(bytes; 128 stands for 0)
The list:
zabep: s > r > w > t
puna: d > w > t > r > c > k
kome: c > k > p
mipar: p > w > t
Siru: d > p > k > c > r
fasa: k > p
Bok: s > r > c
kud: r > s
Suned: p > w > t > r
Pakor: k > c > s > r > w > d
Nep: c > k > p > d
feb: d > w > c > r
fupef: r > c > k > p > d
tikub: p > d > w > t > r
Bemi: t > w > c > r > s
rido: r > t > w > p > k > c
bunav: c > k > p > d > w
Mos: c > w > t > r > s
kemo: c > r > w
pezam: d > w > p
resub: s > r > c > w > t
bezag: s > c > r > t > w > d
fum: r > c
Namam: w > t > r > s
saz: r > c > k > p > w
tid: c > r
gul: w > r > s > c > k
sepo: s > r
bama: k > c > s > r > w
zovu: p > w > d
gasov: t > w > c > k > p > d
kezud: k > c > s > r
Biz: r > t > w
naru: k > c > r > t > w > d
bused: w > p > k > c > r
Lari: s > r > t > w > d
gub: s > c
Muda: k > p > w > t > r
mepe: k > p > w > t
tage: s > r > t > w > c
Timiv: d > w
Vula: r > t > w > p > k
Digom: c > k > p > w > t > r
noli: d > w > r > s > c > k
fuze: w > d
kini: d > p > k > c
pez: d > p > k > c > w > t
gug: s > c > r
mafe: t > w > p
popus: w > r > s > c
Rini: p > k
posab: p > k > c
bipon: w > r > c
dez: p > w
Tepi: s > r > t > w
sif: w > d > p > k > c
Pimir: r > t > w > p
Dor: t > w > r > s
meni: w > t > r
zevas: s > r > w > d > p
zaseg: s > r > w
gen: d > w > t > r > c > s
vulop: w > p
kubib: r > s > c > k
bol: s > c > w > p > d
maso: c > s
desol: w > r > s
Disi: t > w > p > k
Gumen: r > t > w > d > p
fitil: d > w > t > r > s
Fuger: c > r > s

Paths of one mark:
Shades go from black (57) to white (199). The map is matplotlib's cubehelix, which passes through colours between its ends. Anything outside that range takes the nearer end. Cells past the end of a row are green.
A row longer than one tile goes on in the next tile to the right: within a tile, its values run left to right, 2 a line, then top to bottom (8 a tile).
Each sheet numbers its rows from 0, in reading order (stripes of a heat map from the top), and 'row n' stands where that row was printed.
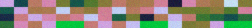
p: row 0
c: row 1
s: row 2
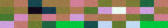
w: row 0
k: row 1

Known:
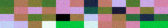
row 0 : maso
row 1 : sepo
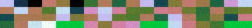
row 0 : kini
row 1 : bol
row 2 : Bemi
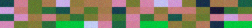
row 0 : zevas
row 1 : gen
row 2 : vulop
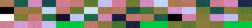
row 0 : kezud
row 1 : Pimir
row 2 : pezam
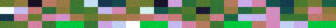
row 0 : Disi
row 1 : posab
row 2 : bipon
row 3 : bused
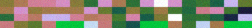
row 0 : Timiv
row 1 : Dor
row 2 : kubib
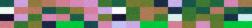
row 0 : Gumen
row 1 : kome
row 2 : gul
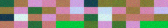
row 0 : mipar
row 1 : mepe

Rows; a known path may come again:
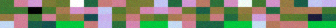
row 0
meni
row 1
Muda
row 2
Dor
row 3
kud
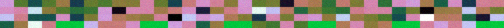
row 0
fupef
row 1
feb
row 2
tikub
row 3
Disi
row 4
Pakor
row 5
kezud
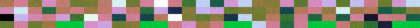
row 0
zovu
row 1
kemo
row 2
bama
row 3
gen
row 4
Pimir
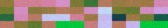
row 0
Timiv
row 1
Digom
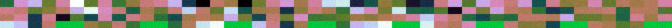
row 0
Mos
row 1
Vula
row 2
kini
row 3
fitil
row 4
posab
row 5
sepo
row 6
fuze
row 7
puna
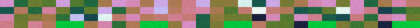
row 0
noli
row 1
mipar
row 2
naru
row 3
Gumen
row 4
mafe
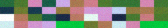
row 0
gug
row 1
saz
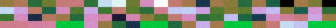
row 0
rido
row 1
Biz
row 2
gasov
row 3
sif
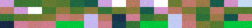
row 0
fasa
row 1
Tepi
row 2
Bemi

